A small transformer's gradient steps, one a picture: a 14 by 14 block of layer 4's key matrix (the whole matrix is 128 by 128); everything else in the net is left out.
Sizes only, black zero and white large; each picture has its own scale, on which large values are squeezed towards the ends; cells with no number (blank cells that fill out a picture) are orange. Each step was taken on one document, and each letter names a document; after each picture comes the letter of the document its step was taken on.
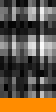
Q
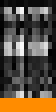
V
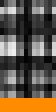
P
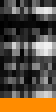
V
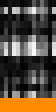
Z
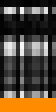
V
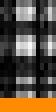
Q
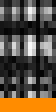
Q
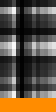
V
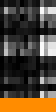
Q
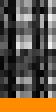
Q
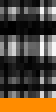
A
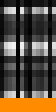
V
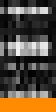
P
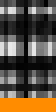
P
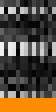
Z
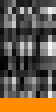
V
